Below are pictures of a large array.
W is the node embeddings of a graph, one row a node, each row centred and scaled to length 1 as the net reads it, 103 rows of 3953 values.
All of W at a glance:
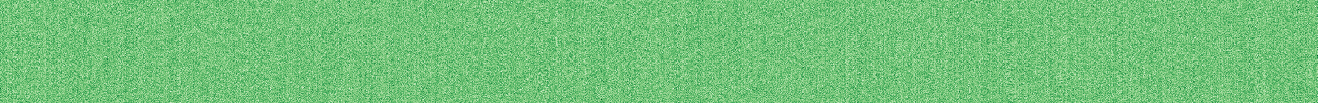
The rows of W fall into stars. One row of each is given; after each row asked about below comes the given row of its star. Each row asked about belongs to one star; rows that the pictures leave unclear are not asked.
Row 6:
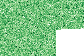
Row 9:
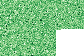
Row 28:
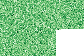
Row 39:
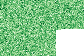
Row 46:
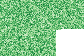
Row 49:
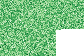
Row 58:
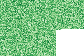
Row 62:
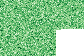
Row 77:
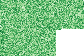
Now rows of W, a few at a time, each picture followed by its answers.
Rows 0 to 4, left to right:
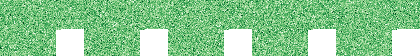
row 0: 9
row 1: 58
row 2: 58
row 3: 28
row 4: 6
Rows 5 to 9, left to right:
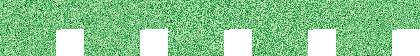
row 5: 49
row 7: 39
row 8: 77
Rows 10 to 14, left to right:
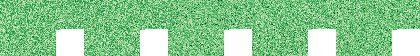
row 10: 28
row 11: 39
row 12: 6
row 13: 62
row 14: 77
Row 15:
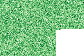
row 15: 46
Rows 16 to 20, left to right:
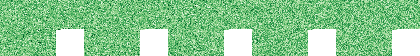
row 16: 28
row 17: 62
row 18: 39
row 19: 58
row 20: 39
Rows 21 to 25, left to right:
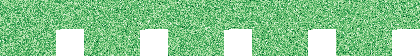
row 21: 62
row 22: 58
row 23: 58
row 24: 28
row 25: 46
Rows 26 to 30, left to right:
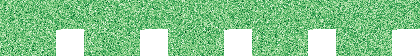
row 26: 39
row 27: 39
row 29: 28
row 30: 6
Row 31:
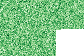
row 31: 62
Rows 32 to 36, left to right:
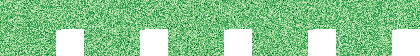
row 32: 49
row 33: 46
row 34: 62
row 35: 58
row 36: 62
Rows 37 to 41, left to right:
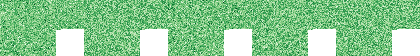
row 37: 77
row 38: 39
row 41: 58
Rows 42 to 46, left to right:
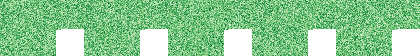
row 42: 6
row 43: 6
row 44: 46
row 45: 28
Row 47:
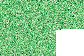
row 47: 58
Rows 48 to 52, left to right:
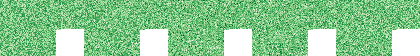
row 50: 49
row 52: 77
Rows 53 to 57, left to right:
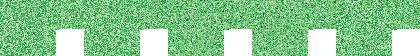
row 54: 39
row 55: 58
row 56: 49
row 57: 49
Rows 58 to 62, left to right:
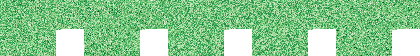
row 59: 39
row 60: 9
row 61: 46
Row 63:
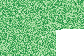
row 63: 58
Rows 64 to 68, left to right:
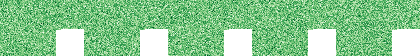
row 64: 39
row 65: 28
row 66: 46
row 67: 62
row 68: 62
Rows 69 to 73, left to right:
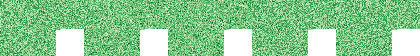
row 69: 77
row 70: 46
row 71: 58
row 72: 62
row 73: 62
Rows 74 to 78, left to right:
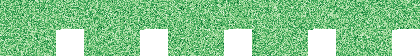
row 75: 77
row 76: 62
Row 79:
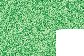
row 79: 39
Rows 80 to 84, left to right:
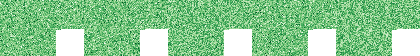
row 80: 49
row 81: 46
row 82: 62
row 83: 49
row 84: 77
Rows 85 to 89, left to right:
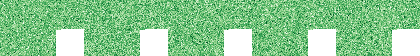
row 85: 9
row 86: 58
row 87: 28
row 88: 9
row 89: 28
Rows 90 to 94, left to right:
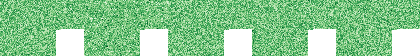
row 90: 49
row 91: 46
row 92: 49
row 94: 77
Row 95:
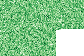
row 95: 28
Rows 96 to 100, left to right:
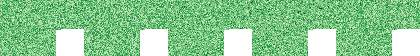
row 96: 58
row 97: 28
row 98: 62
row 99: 39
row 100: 49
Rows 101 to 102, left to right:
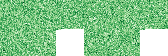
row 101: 39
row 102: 46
